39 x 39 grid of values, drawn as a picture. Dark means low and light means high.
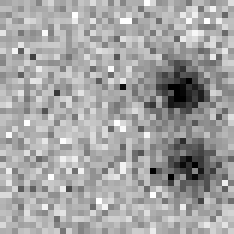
Dips: two. Histogram: skewed, a long tail of low values. Ninth with the lowest average: middle right.
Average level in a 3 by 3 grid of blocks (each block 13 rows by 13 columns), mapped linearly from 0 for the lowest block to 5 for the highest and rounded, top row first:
554
540
552
